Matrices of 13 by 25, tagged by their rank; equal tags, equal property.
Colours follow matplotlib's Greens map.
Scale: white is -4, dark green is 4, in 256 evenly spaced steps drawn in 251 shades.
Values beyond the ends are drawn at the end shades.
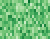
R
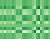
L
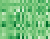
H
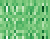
H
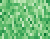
R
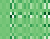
L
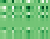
L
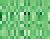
H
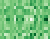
H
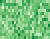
R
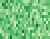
R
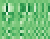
H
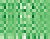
H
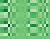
L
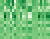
H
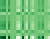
L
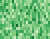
R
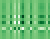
L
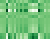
L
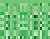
H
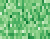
R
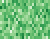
R
